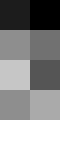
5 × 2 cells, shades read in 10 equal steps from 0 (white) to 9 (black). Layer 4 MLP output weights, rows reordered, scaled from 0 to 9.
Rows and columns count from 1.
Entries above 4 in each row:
2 1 1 0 0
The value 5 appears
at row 2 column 2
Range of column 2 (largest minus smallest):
9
